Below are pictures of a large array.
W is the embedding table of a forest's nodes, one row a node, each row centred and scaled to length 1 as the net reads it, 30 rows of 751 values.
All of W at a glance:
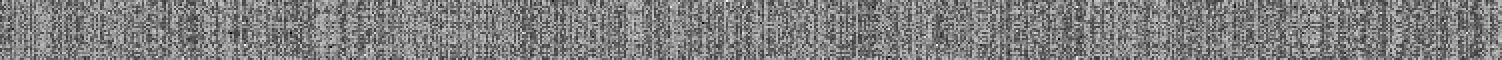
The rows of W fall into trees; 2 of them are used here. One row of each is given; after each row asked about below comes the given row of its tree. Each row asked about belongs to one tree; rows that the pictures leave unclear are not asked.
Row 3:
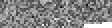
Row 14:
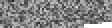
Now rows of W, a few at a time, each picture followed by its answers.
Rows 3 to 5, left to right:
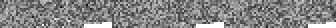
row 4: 14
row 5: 3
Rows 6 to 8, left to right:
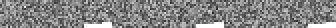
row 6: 3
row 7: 14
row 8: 14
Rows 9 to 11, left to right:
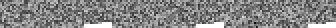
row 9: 14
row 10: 14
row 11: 3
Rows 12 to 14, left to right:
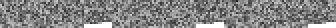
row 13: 3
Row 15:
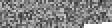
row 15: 14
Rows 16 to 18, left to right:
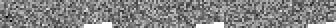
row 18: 14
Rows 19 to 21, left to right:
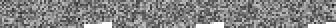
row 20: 14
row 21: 14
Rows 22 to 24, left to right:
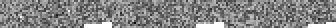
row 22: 3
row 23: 3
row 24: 14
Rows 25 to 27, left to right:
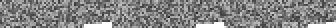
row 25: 14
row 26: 3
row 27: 14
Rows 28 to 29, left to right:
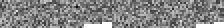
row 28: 3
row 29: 3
